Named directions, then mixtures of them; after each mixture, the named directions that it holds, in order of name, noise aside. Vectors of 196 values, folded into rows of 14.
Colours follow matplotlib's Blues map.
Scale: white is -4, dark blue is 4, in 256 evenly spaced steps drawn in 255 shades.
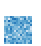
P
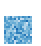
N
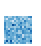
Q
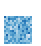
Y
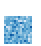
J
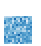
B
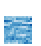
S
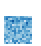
B, N, Q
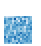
B, N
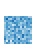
Q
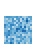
B, Q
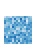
B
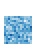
J, P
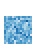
N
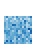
Q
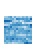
S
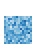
B, Q, Y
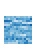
S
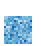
J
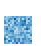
B, P, Y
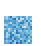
J, N, P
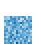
J, N, P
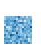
J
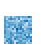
N, Q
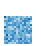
S, Y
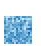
B, N, Q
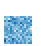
P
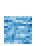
S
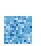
J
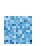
P, Q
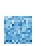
B, Q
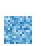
P, Q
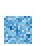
Y
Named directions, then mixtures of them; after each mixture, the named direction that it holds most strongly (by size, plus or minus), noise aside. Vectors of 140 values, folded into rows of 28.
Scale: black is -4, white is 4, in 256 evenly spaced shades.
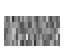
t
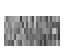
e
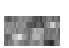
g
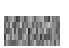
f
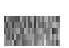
e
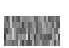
t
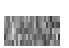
t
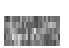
g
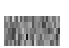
t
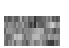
g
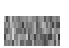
t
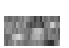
g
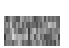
f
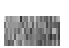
e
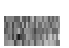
e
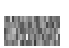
t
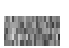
t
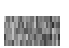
e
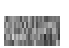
e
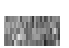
e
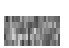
t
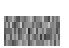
f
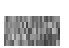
e
